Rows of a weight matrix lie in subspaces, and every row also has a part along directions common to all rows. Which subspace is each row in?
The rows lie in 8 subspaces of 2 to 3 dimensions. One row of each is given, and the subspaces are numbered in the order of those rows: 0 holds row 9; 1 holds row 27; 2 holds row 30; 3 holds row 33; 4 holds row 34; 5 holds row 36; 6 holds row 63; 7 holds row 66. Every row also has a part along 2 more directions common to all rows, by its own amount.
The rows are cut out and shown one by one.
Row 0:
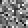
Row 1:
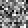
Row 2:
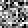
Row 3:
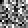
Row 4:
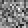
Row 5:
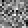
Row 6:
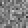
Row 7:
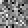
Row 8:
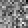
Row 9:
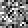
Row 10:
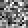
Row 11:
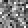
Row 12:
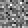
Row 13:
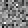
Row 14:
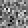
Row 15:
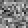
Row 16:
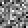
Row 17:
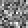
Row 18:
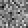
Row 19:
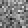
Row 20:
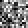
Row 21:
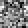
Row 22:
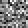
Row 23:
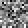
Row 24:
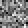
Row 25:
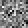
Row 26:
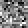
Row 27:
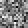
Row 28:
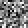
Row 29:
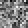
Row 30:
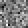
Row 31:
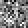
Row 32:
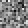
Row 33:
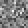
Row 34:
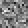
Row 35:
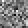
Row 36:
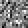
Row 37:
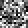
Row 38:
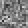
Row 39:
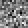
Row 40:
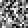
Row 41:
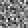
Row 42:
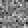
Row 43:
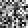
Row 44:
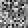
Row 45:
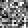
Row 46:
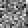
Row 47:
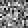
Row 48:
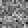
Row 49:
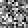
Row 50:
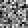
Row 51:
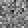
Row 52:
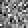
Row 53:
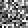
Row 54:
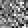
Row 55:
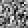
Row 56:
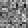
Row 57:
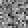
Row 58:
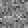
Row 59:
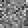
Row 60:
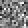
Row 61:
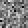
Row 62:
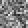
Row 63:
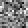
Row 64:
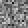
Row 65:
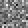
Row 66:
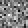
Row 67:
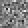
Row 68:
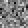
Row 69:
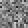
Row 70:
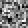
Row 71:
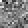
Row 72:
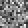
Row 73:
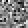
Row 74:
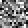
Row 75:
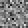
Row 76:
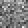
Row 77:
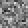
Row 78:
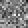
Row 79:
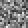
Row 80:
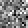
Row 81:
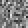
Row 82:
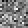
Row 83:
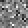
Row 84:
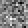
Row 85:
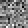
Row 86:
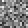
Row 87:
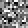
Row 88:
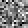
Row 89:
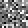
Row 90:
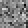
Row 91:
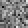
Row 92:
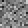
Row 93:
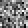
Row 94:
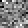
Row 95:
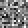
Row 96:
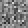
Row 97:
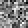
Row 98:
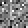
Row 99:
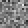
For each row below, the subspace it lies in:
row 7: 4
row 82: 0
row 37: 1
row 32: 5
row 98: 5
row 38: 4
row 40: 2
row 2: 1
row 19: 3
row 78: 6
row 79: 5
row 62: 3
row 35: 0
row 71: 6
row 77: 4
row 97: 1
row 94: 6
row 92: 0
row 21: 6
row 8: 6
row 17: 4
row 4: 4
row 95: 7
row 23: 5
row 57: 7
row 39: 3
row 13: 2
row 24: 1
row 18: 2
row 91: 6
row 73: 5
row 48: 1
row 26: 3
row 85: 3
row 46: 0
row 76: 3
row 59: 0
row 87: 4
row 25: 0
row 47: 7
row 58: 1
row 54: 4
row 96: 7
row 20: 3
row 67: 7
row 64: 7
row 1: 4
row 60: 7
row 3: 4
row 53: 2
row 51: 3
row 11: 3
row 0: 4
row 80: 6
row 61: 5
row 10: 2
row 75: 2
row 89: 2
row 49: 1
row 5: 0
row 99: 5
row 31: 7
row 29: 1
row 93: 3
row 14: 7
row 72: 2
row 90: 0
